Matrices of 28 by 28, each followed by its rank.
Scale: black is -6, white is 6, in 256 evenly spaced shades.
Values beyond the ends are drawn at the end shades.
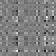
two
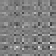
two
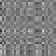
two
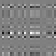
one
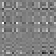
two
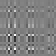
one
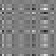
one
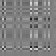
one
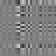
one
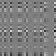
one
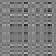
one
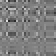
two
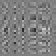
two
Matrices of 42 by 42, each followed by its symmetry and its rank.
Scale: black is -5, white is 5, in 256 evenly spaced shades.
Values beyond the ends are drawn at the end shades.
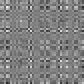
symmetric, rank two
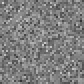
symmetric, full rank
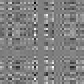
neither, rank two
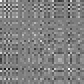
symmetric, rank three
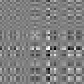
symmetric, rank two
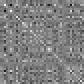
symmetric, rank five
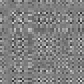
symmetric, rank three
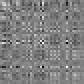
symmetric, rank three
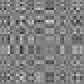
antisymmetric, rank two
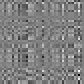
neither, rank two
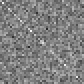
symmetric, full rank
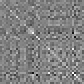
symmetric, rank five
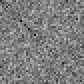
symmetric, full rank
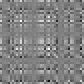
symmetric, rank two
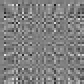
antisymmetric, rank two
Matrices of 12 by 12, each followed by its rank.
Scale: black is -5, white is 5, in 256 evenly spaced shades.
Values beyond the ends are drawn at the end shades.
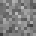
full rank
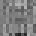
two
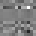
two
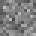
full rank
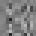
two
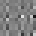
two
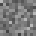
full rank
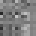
two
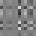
one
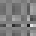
one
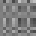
one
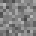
full rank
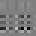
one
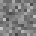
full rank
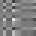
one
